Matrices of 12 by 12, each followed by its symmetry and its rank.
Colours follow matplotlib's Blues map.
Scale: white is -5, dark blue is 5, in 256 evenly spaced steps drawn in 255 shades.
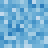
neither, full rank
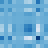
symmetric, rank one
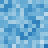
symmetric, full rank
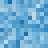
neither, full rank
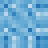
symmetric, rank two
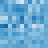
neither, rank two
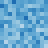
neither, full rank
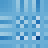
symmetric, rank one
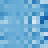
neither, rank two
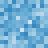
symmetric, full rank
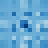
symmetric, rank two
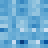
neither, rank two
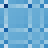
symmetric, rank one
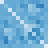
symmetric, full rank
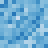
symmetric, full rank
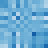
symmetric, rank two
